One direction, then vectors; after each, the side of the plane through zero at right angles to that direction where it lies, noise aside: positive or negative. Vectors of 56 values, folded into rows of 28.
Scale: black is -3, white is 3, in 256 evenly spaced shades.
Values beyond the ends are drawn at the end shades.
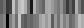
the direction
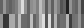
positive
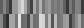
positive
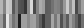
negative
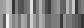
negative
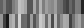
positive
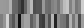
negative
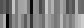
positive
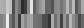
negative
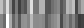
negative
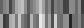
positive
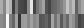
negative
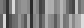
positive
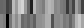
positive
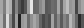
negative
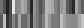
positive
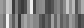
negative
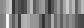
negative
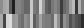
negative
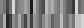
positive
